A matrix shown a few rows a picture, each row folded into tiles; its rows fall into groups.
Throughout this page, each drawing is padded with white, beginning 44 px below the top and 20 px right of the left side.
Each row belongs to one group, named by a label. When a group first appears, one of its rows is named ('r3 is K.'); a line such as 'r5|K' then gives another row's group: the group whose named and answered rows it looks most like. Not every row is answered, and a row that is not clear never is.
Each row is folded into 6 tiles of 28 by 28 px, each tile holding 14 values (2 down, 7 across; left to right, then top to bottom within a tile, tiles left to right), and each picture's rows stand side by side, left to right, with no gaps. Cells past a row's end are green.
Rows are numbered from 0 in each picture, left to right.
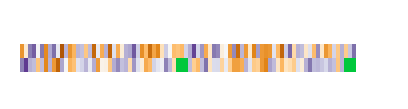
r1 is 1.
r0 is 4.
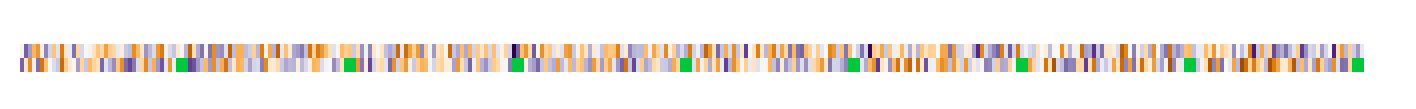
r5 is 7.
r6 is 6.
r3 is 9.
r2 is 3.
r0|1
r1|4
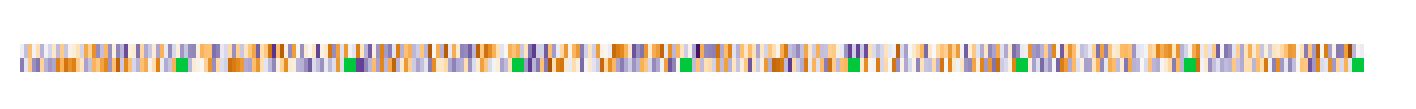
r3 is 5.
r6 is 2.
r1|1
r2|4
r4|6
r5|6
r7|3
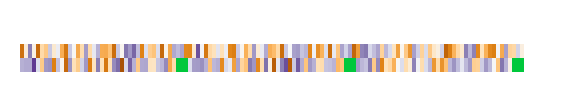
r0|9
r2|5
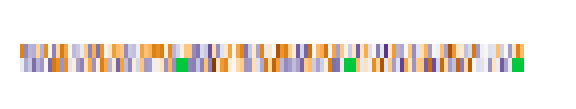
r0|2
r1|5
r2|6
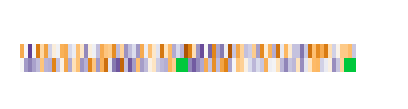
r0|9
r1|4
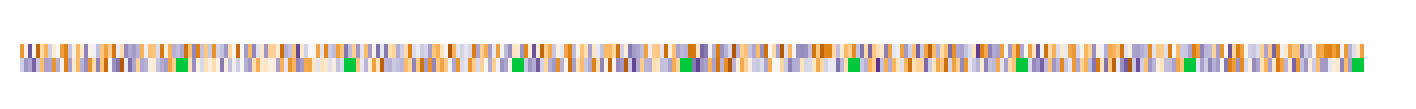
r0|9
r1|3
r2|6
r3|9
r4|4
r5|7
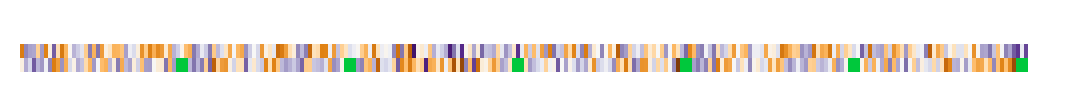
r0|2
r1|5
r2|7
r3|3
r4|5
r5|6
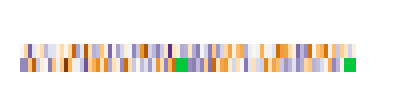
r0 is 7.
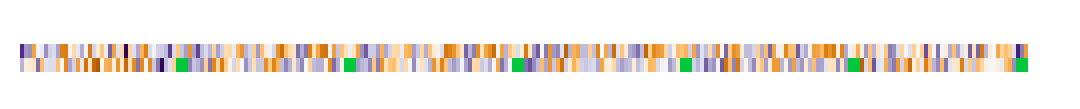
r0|7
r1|5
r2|5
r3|4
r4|2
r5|3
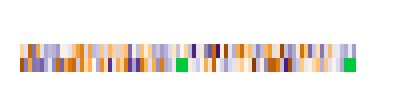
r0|3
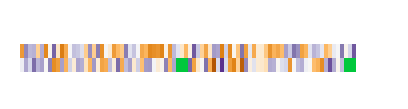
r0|2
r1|1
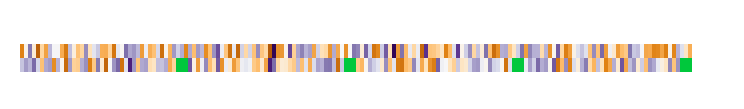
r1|1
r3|2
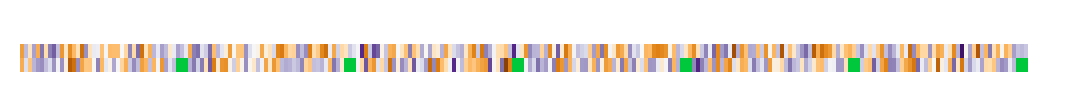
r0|3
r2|6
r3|2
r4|4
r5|1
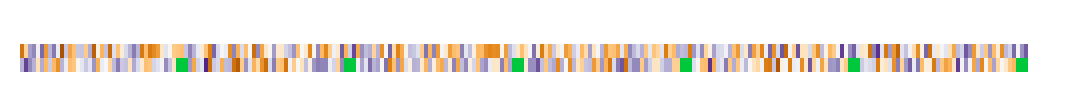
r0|4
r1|1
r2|2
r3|9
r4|7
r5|6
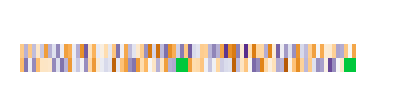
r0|3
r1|7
